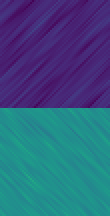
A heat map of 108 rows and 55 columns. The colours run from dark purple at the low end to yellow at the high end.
The table splits into 2 rows of 1 panel. Panel 1,1: very low, slanting up to the right, faint in contrast. Panel 2,1: middling, slanting down to the right, faint in contrast.
